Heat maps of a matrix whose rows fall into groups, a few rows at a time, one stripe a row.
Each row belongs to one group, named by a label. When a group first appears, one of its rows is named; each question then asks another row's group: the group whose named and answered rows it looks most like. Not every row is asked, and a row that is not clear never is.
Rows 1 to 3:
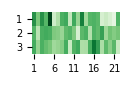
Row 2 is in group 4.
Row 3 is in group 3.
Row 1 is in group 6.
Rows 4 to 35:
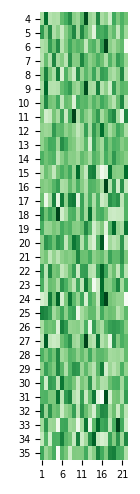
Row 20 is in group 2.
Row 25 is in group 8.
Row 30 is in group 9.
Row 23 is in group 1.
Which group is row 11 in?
9
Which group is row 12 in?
3
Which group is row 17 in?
9
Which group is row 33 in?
3
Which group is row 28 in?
6
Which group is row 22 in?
3
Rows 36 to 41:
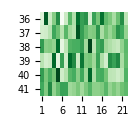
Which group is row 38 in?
6
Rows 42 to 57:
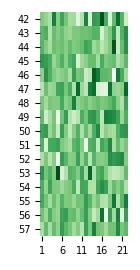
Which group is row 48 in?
9
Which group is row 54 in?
3
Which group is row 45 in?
8
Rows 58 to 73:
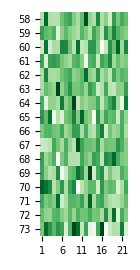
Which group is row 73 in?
2
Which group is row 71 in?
6
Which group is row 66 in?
2
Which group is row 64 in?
9
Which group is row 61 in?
4
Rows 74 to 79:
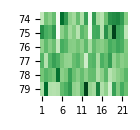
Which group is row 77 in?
4
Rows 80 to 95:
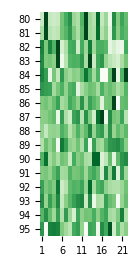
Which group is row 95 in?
4
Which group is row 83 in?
6
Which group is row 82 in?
6
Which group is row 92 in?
6
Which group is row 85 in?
8
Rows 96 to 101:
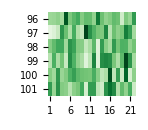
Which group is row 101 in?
3
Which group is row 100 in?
1
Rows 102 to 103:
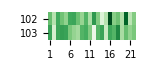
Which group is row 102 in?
1
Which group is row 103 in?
4
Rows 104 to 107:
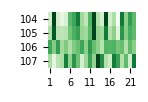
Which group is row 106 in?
3
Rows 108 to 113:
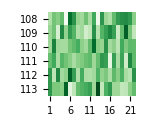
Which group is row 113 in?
6
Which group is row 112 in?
9
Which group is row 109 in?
3
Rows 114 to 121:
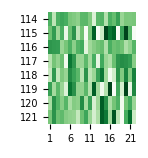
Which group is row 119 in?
1
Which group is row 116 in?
8
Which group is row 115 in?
3
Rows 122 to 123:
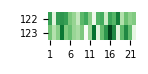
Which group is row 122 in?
4
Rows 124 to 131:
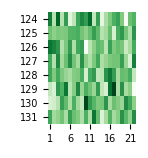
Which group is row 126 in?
8
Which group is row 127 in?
9
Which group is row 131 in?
1
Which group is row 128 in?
3
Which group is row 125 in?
1
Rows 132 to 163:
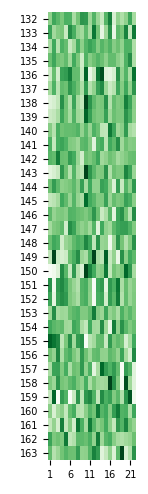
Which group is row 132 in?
2
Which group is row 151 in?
4
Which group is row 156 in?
9
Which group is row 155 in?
8
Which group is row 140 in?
1
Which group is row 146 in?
1
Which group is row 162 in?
6
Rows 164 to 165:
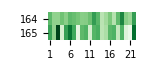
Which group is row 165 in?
9
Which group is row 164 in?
1
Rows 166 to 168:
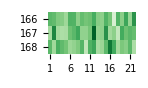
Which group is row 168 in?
3
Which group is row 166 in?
1
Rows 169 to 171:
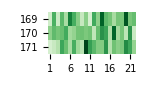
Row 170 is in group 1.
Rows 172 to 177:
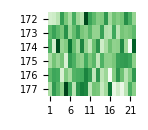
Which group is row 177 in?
2
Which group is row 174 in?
9
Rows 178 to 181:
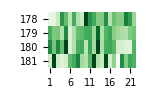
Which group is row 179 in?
6
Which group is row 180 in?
6
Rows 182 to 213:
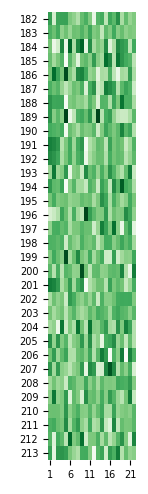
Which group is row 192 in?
8
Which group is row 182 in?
4
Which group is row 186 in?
2
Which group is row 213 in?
4
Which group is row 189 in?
6
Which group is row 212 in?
9
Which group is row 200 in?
9
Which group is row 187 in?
3
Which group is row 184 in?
9
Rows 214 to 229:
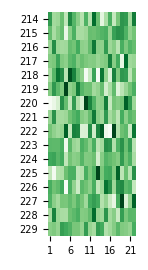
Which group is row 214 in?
1
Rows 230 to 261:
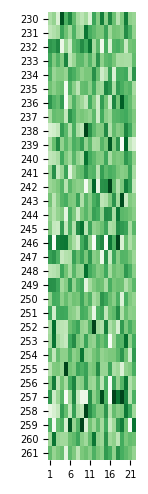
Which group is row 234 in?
1
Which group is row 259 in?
9
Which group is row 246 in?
4
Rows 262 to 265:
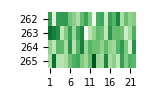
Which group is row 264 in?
9
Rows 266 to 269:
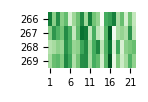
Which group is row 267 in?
2
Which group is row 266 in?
3
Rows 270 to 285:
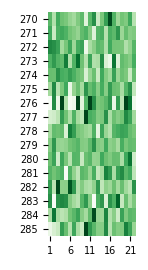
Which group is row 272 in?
8
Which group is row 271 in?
4
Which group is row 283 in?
4
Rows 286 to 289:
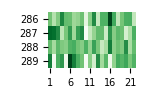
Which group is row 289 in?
9
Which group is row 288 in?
1
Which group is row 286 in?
3
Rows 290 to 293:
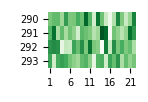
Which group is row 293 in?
4
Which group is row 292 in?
3
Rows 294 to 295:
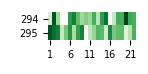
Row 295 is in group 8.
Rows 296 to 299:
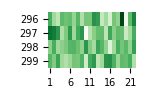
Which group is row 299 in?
3
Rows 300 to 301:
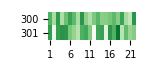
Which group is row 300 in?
9
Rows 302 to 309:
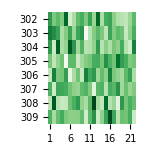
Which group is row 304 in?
9
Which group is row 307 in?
4
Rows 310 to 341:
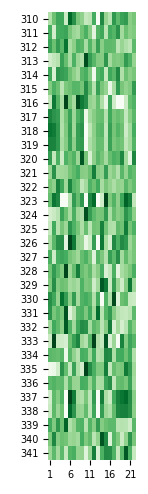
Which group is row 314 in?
4
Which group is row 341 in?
3
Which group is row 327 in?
4
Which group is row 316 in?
2
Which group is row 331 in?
6
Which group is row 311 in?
4
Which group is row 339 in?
6
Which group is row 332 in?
2
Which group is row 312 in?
6
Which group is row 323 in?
3
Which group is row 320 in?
9
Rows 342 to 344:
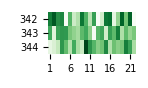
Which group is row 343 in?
4
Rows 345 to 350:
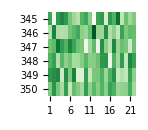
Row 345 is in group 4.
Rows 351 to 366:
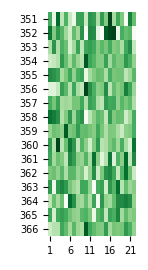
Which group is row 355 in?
8
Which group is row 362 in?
3
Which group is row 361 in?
1
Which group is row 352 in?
3
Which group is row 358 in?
8
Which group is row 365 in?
4
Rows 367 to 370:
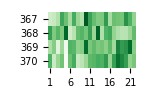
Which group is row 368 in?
6
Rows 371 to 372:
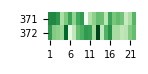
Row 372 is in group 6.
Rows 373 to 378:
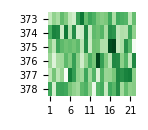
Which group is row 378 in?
4
